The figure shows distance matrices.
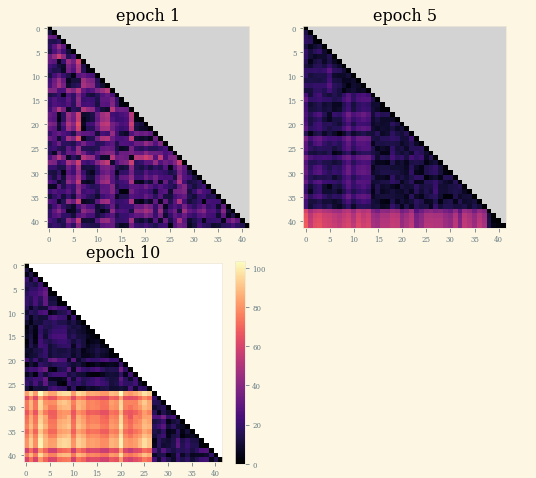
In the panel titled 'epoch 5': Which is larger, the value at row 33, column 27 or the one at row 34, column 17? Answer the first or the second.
the first
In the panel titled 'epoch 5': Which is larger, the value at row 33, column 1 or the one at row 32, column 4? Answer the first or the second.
the second
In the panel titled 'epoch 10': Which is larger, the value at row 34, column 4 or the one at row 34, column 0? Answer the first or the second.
the first
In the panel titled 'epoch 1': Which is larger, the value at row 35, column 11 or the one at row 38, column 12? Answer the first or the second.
the first
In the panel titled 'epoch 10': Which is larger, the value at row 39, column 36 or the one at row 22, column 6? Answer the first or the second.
the first
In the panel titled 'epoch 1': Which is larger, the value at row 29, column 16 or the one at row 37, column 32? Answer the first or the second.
the second
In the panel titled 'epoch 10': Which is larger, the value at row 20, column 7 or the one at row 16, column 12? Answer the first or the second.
the first
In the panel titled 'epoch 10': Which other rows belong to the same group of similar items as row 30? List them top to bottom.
27, 28, 29, 31, 32, 33, 34, 35, 36, 37, 38, 39, 40, 41
